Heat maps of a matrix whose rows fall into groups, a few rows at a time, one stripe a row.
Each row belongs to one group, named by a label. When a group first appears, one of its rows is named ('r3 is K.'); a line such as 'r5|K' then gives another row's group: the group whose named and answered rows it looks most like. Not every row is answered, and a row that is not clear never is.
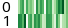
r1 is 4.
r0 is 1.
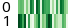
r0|1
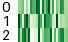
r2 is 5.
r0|1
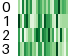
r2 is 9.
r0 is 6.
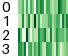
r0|1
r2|5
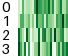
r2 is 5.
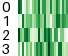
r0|5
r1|6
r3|9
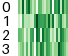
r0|6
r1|9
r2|1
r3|1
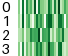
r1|9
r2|1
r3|9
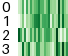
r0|1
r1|1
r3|6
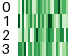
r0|6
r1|9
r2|9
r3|4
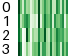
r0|5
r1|5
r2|5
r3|5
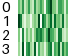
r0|9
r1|5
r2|9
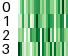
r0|1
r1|9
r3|5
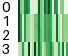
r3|9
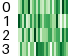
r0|6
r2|6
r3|1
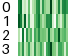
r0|5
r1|4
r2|6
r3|9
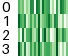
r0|1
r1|4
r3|4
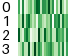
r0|9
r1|6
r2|5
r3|9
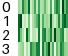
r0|6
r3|1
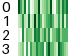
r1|9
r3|1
